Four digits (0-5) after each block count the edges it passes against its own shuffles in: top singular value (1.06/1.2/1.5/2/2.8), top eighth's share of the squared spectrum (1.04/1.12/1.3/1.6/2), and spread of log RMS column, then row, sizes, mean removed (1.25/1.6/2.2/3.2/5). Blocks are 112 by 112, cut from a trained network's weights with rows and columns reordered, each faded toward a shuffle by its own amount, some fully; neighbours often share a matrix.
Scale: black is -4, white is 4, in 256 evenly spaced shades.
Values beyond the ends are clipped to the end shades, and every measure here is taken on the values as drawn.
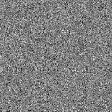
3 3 2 1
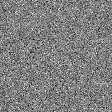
0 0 0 0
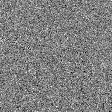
0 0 0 0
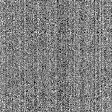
4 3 1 3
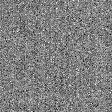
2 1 0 0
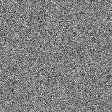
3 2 1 0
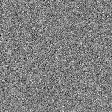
2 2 0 0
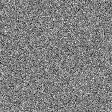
1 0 0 0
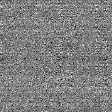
3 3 3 0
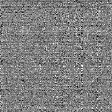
3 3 3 1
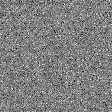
0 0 0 0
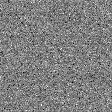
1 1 0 0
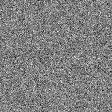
0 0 0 0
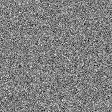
1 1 0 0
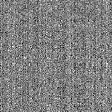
3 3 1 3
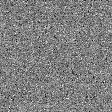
1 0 0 0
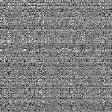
4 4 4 2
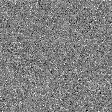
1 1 0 0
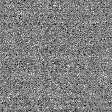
2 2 1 0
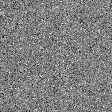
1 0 0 0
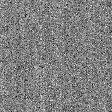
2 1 0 0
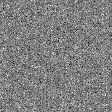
1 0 0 0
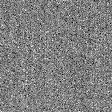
1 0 0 0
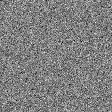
1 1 0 0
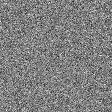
1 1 0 0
